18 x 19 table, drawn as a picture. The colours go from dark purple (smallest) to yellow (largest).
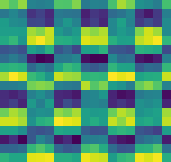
Stripes: horizontal, repeating 4 times. Seam: none. Average level on the scale: 50%. Slope: none.
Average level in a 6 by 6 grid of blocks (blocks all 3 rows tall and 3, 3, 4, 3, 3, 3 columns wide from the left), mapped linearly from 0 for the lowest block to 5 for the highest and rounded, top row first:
302121
253434
413232
031212
524343
142323
